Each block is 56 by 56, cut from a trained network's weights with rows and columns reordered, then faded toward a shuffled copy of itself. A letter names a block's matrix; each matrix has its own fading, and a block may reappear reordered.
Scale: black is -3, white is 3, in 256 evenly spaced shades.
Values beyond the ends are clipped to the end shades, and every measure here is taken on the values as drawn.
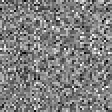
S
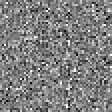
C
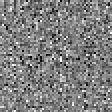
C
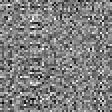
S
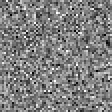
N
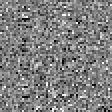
C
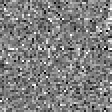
C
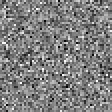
N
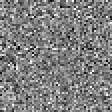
N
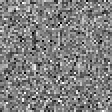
N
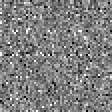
C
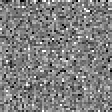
C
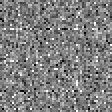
C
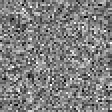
N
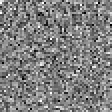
N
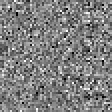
N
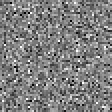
C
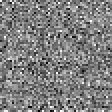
S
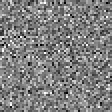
S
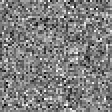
N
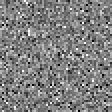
C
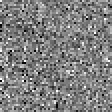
C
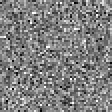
N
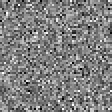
N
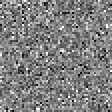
C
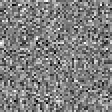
S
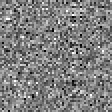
N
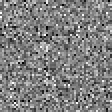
C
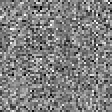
S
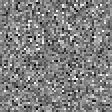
C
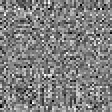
S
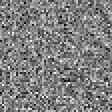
N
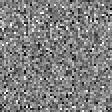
C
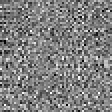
S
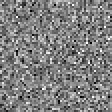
N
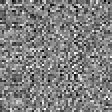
S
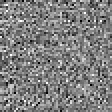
S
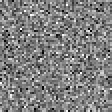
N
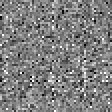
C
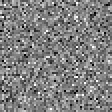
C
